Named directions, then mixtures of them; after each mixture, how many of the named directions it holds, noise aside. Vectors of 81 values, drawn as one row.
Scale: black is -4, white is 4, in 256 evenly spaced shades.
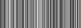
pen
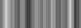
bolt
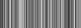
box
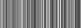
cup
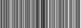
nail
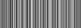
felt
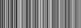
two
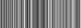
two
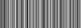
three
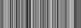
two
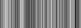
three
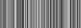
two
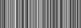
two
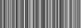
three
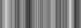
one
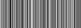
two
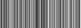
one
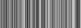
three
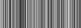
one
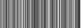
two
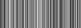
one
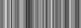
two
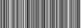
three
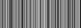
three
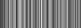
three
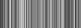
one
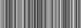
two
